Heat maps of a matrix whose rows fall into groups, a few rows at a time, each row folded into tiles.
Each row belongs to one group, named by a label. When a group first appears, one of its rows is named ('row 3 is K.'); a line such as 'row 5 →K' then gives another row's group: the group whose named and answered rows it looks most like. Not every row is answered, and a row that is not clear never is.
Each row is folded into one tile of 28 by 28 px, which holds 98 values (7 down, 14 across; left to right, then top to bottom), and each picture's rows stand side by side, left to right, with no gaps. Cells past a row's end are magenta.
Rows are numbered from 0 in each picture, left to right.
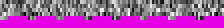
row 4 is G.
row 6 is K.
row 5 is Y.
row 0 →K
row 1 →Y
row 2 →Y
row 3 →G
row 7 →G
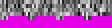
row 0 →K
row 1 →G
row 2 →K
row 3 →G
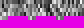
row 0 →K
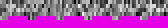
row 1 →G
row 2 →K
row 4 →Y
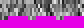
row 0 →G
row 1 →K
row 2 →K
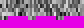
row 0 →G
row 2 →Y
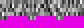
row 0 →G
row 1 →K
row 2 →Y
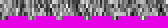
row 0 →G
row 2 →K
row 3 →Y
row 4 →G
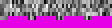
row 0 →Y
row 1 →G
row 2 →G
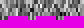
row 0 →G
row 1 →Y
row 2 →Y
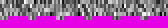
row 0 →Y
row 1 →Y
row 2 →K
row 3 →Y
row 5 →G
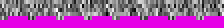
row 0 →Y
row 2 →K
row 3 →K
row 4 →K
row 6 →G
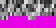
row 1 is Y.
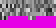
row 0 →G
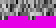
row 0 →G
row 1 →G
